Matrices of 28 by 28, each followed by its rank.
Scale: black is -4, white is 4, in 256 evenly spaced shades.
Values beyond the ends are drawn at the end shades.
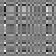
one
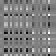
one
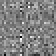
five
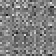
five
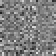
five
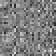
five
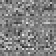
five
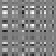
one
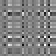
one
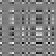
one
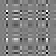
one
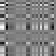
one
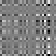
one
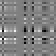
one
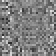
five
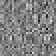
five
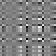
one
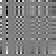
one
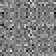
five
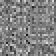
five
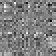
five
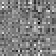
five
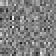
five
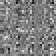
five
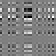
one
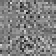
five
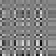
one
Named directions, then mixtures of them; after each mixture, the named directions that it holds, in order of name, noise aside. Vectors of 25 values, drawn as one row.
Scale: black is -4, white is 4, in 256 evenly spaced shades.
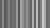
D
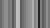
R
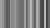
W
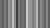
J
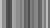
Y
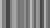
W, Y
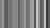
D, W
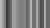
W, Y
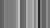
J, R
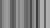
J, W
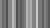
J, W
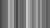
J, Y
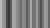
W, Y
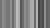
R, W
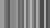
W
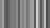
D, W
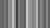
J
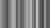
J, W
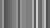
D, W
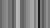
R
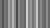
J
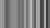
W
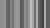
R, W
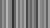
J, Y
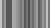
Y
